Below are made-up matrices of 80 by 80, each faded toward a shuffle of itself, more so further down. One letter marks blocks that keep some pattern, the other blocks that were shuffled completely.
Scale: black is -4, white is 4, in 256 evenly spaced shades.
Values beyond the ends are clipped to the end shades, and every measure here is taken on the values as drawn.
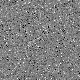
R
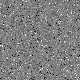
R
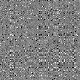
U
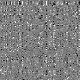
U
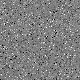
R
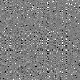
U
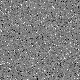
R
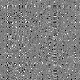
U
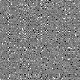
U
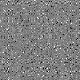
U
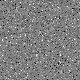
R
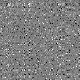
U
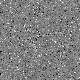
R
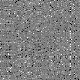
U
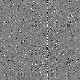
U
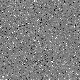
R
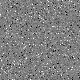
R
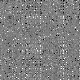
U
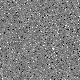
R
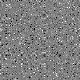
U
